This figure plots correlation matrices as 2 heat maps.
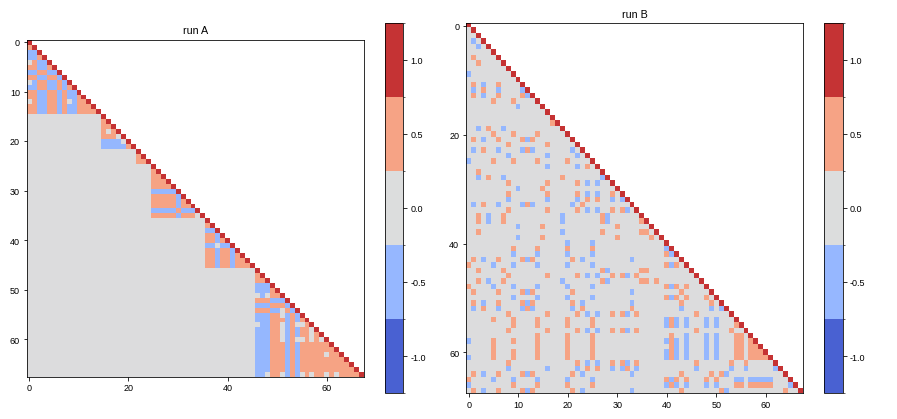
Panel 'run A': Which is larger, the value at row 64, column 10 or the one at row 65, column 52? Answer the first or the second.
the first
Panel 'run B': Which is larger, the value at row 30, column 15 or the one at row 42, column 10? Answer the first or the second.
the first
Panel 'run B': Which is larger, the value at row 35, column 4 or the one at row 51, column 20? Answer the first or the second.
the second
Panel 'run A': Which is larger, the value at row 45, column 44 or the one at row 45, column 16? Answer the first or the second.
the first
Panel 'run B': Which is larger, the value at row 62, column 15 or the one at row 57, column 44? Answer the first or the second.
the first
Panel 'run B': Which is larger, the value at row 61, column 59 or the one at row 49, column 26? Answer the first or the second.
the first
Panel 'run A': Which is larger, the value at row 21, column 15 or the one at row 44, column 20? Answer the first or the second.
the second
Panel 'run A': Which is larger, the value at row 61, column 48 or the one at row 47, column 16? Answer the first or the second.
the second
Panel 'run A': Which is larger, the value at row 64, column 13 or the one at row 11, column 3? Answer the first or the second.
the first
